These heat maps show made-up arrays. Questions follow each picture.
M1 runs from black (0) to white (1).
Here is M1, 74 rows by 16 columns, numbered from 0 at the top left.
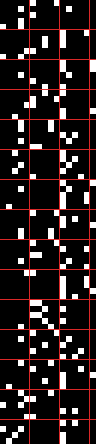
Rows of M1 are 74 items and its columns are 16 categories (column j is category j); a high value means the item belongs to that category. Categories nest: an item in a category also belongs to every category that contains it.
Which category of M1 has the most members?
10
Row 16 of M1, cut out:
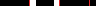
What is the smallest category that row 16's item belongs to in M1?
9
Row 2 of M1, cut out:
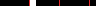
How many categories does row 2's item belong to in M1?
1
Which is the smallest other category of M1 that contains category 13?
5
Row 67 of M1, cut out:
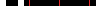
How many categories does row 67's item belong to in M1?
2
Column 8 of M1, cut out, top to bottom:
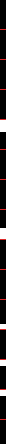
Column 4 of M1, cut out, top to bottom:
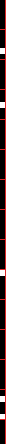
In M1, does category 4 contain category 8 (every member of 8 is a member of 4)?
no
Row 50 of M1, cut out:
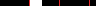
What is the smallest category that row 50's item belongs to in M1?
6
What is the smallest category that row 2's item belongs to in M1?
5
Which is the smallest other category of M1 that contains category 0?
3
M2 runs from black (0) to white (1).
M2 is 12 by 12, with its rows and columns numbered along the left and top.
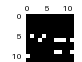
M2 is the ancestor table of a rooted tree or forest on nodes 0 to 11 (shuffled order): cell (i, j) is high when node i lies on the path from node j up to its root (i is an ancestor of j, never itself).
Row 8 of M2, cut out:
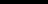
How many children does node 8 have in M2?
0
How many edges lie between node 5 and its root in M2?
0
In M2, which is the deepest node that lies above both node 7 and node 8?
9
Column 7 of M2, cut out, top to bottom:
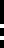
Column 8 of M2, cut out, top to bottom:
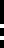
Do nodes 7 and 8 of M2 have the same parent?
yes
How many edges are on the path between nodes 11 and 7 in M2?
2
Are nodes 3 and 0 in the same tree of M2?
no
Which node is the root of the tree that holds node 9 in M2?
6
